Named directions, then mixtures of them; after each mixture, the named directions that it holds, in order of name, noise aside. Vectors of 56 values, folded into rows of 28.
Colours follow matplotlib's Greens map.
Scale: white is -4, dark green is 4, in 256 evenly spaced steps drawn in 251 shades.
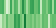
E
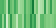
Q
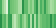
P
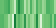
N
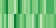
N, P, Q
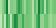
P, Q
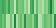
N, Q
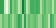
E, P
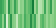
Q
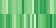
P, Q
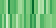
Q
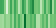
E, Q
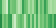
P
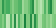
N, P, Q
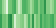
N, P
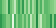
N, P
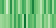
E, Q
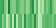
N, Q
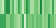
E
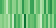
E, N, Q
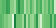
N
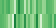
N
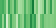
Q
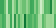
E, N, Q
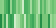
E, N, Q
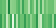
N, P, Q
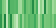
P, Q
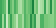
Q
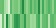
E, Q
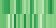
N, P, Q
